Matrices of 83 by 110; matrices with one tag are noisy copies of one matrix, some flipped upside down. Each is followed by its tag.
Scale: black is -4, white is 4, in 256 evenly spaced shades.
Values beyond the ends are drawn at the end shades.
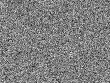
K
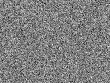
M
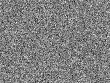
M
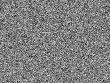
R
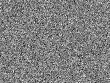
M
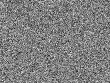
K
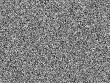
M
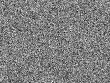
K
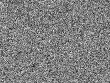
K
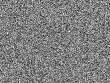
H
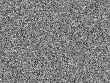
M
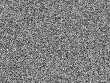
H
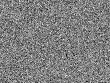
H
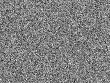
M
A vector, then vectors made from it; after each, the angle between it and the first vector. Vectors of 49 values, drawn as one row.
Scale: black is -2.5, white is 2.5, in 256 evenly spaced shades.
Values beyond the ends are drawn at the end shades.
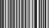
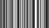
partly opposed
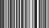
nearly parallel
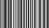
orthogonal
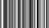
partly opposed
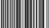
orthogonal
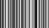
nearly parallel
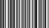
nearly parallel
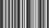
orthogonal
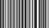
nearly parallel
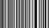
nearly parallel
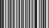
nearly parallel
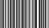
nearly parallel
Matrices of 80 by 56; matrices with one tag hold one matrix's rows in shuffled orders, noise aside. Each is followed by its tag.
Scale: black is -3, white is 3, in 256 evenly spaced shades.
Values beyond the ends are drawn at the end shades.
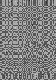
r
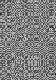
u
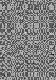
u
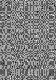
u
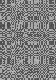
u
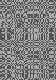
u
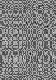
r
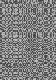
r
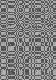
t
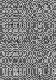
r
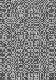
u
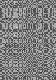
r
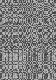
r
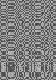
t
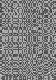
r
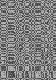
t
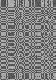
t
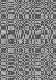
t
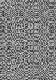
u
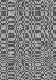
t
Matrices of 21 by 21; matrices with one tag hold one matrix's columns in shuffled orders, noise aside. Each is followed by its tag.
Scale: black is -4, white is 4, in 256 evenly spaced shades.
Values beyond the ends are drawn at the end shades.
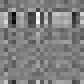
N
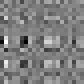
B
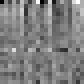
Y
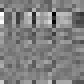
N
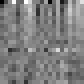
Y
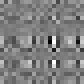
B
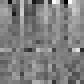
Y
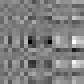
B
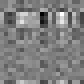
N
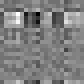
N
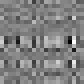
B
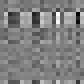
N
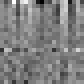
Y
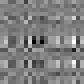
B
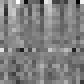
Y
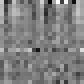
Y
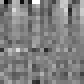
Y
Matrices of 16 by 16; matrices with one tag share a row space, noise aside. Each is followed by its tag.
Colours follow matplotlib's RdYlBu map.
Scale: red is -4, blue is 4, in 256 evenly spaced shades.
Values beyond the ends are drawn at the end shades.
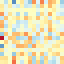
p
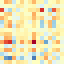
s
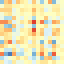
s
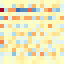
p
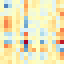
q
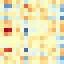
q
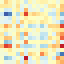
q
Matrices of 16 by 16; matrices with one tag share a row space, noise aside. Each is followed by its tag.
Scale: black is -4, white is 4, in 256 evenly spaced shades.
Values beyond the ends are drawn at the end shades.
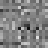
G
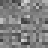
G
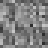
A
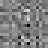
G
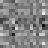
A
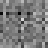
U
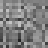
U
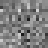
G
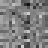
G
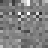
G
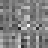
G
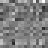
A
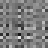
U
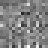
G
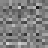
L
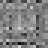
L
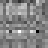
L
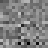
G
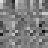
A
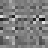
A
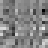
A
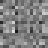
A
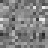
A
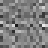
A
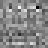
L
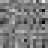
A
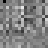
U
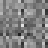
U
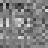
U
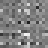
G
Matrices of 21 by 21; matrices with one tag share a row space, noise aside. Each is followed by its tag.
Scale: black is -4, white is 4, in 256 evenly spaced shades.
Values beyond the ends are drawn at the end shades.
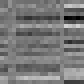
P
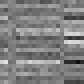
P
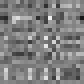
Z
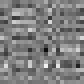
Z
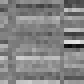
P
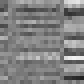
P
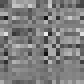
Z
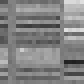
P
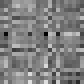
Z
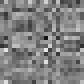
Z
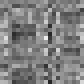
Z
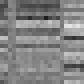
P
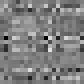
Z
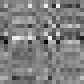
Z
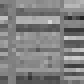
P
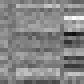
P
